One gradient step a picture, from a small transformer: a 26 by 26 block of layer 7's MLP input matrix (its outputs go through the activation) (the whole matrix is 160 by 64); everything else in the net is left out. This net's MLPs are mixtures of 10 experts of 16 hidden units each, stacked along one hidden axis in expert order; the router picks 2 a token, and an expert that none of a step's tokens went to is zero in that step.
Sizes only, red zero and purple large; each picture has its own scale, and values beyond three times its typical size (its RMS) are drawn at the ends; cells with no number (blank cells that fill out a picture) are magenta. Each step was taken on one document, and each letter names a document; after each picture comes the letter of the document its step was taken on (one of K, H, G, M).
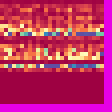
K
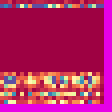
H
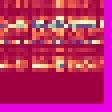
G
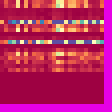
G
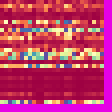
K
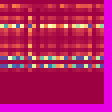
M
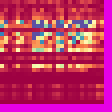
G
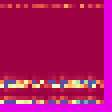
H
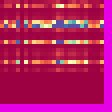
G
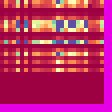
G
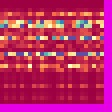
M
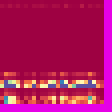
H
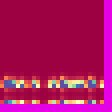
H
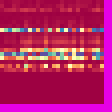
K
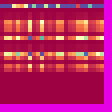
M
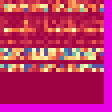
K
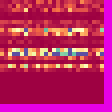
K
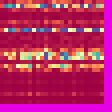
K
